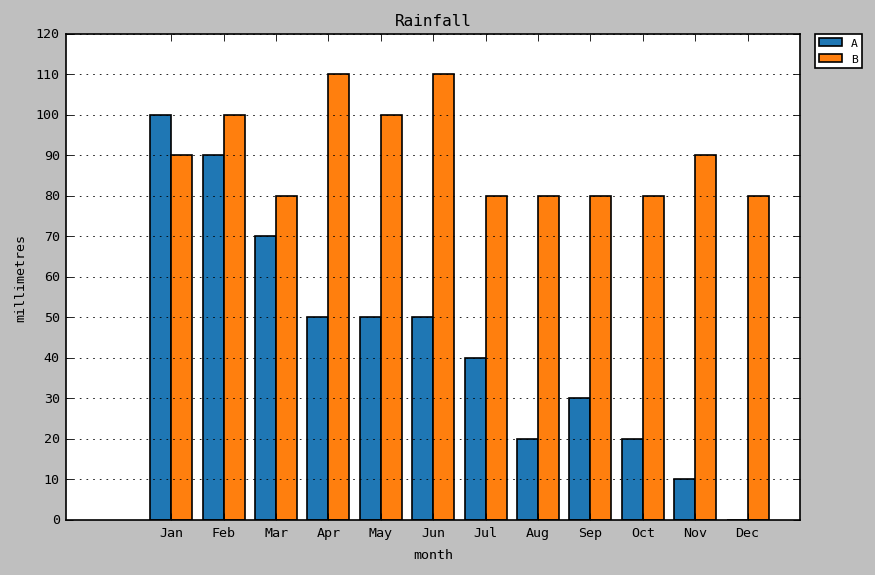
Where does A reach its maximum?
Jan
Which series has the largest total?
B
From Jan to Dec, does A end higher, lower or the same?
lower
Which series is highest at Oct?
B
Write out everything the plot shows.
Title: Rainfall
x-axis: month, ticks Jan Feb Mar Apr May Jun Jul Aug Sep Oct Nov Dec
y-axis: millimetres, ticks 0 10 20 30 40 50 60 70 80 90 100 110 120
Legend: A, B
Values:
A: 100 90 70 50 50 50 40 20 30 20 10 0
B: 90 100 80 110 100 110 80 80 80 80 90 80
